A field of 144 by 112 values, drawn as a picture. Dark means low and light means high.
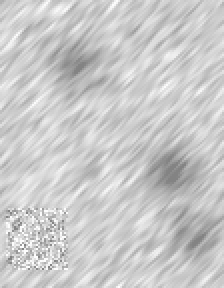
Roughest part: bottom left. Odd patch: rougher, in the bottom left. Odd rows or columns: none. Average level on the scale: 80%. Dips: three.
